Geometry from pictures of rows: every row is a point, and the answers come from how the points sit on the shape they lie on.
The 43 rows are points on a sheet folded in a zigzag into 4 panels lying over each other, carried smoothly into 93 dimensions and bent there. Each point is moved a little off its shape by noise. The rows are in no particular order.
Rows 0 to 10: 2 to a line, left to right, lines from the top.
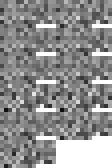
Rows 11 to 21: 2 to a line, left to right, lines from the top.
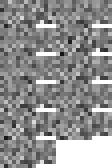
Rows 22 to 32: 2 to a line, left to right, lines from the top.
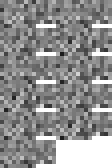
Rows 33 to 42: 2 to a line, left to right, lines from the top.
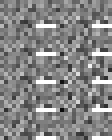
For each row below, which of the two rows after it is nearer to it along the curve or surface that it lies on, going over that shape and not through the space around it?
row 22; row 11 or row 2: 2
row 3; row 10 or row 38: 38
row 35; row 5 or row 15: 15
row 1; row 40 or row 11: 40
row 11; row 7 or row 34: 7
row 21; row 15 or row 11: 15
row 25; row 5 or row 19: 5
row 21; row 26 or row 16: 16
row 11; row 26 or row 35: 26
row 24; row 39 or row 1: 39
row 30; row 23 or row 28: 28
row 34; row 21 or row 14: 21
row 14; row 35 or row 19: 35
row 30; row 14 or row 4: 4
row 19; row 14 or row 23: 23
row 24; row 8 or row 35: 35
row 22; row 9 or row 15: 15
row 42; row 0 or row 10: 0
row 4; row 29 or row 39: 29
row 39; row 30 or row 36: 30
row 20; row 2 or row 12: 2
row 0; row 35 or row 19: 35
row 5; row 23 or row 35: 23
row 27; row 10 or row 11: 10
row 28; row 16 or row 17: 16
